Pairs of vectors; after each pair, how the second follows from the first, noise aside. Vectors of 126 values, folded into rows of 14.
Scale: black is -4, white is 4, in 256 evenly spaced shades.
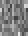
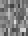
wrapped around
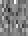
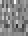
sign-scrambled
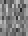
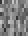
wrapped around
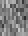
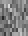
reversed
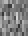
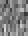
wrapped around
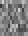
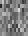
sign-scrambled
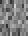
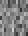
reversed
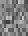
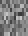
reversed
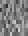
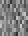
wrapped around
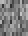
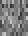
sign-scrambled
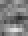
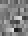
sign-scrambled
